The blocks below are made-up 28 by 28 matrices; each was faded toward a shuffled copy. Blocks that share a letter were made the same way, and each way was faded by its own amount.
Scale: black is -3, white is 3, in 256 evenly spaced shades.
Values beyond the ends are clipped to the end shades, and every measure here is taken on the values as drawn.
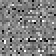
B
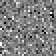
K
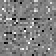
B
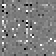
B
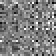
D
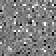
B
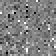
K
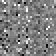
K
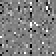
B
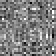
D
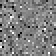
K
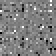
B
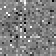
B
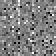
K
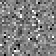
K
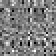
D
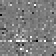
B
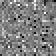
B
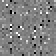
B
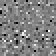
B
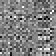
D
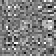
D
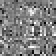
D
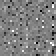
K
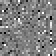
B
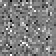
K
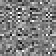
D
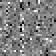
K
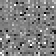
B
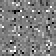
B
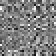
D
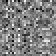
D
